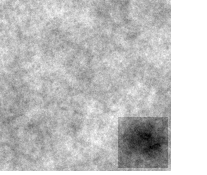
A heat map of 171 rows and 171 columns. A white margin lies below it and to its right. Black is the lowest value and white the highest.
Ninth with the lowest average: bottom right. Stripes: none. Dips: one, in the bottom right. Mirror symmetry: none. Lone odd cells: none. Odd patch: lower, in the bottom right. Histogram: skewed, a long tail of low values. Average level on the scale: 70%.
